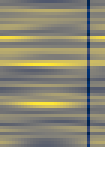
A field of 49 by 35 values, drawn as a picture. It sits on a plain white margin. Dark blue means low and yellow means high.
Streaks run across, left to right. The distribution is heavy-tailed on both sides. Column 30 differs from the columns beside it.
